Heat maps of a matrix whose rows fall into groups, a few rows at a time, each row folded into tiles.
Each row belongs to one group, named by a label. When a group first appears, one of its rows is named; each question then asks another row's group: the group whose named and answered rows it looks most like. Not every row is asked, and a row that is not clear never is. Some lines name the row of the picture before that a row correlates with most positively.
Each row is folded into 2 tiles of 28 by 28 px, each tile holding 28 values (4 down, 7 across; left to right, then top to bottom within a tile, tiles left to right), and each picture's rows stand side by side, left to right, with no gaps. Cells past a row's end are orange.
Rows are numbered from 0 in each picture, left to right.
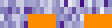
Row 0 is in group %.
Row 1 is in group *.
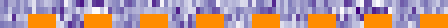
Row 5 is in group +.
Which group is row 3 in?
%
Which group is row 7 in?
+
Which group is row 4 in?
*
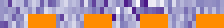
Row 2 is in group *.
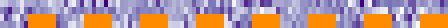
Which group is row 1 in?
*
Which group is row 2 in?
+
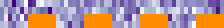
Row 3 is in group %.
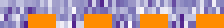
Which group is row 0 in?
%
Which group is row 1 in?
+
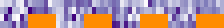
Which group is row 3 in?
%
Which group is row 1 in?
+
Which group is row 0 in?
%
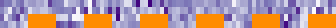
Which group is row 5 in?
*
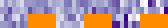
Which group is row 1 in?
+
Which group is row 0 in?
%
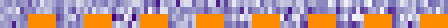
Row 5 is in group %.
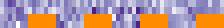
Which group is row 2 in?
%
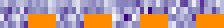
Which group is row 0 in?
%
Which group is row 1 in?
%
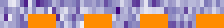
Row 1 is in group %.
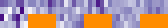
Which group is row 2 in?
*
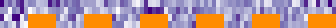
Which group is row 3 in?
%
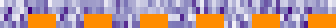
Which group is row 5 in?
%
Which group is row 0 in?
%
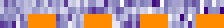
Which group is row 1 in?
*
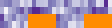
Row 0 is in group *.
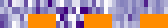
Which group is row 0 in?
*
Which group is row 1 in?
%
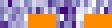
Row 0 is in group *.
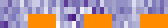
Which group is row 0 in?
*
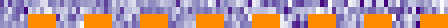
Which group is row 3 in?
*
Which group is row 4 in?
*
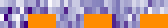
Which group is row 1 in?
%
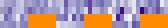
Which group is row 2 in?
%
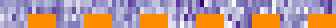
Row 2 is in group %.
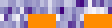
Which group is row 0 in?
%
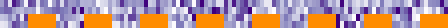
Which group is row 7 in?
*
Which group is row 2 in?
+
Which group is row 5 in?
%
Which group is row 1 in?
%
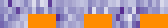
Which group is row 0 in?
*
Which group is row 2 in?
%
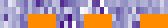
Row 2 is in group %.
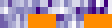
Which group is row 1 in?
*
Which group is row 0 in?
*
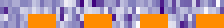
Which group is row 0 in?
*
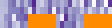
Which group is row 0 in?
+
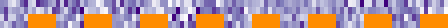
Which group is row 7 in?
+
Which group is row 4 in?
*
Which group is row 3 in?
%
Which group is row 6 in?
*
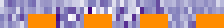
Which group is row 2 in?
%
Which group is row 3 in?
%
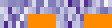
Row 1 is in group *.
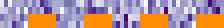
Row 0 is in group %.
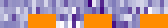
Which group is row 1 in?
+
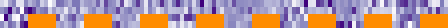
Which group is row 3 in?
+
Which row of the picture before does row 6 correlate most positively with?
2
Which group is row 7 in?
+
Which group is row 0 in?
%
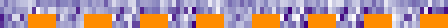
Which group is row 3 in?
%
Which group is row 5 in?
%
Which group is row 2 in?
%
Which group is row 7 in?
+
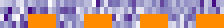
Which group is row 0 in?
%
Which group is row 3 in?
+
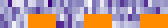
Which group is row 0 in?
*
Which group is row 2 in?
+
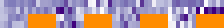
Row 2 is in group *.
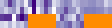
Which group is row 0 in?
+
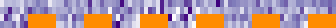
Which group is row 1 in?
+
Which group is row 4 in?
+
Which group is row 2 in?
*
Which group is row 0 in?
%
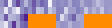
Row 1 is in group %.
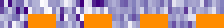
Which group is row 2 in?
+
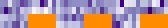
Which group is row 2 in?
*
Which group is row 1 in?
+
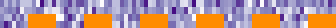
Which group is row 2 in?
+
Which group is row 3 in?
*
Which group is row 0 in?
*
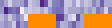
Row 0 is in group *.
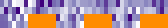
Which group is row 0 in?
*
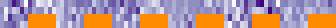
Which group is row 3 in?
+
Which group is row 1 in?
+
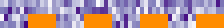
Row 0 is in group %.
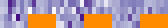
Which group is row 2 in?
+
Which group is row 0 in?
+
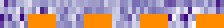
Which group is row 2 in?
+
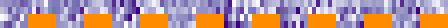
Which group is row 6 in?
%
